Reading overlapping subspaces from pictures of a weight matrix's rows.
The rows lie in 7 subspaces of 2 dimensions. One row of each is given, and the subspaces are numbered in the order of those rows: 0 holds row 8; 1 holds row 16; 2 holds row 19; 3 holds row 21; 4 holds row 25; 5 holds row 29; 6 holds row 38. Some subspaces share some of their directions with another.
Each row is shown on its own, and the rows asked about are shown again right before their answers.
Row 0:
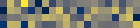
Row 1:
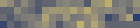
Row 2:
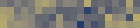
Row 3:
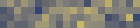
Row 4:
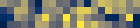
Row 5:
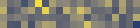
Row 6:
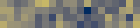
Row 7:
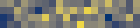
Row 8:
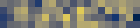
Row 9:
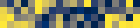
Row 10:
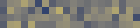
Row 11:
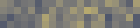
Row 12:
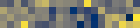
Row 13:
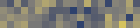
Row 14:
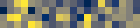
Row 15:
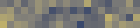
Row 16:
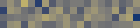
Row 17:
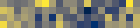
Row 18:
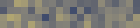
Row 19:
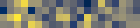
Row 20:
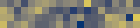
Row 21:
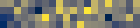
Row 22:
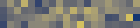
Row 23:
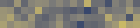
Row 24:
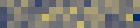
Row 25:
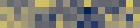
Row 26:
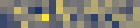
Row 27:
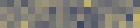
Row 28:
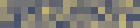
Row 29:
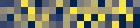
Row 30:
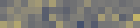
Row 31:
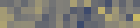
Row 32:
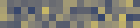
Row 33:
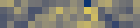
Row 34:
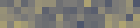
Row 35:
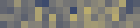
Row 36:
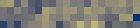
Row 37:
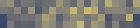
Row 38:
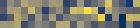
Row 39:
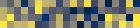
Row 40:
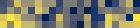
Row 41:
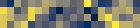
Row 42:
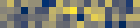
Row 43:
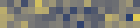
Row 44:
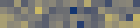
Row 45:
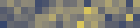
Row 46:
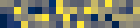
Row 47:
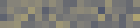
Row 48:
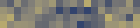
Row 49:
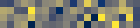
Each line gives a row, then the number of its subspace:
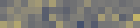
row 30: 6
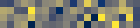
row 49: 5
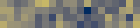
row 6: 4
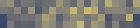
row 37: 2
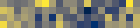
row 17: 4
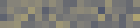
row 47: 6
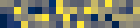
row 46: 3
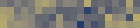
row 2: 4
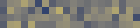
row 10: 1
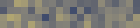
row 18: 2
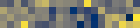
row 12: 3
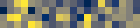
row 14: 2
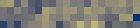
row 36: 6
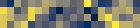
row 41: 5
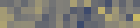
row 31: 0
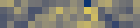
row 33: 5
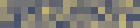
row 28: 6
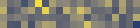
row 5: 1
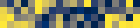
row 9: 5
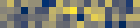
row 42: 0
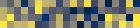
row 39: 5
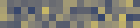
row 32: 6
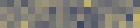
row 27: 3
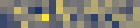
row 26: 3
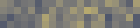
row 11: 2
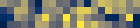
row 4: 0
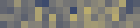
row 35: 4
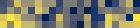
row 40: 2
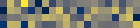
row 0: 1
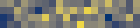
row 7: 3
